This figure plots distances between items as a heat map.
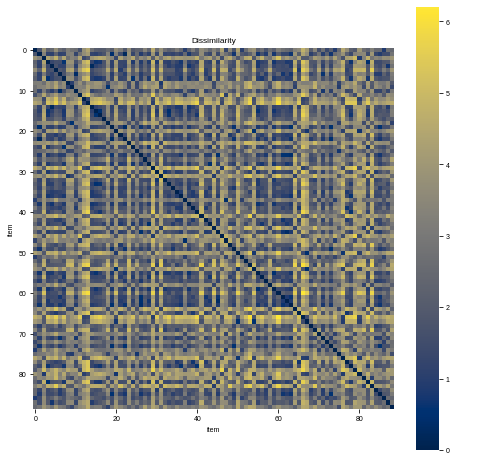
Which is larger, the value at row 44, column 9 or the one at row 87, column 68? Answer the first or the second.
the second
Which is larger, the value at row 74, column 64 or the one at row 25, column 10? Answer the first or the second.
the first
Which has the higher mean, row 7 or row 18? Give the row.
18
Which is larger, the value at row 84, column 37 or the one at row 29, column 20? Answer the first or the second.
the first
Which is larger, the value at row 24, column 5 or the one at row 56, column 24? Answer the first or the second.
the first
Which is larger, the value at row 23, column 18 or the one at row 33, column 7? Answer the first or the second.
the first
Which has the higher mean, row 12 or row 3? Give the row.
12
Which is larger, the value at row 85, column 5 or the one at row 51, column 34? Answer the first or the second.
the second
